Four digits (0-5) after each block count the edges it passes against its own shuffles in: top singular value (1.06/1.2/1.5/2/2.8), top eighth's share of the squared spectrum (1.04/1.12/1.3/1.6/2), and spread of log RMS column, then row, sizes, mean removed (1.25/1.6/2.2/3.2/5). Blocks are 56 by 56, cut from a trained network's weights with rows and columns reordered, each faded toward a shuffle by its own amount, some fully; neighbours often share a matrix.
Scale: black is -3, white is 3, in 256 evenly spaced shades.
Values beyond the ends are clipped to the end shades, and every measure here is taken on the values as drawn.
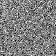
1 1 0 0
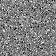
0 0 0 0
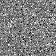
1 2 1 0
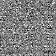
2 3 2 1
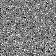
0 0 0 0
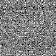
2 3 2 1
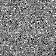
1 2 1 0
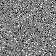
0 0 0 0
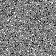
0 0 0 0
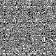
2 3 2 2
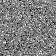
0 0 0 0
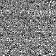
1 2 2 1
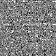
1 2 2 1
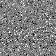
0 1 0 1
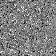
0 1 0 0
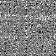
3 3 3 1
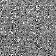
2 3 2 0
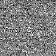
2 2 2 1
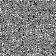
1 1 1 0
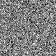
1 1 0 0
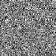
3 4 1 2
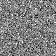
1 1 0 0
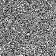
1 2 0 1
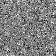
1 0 0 0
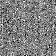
2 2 0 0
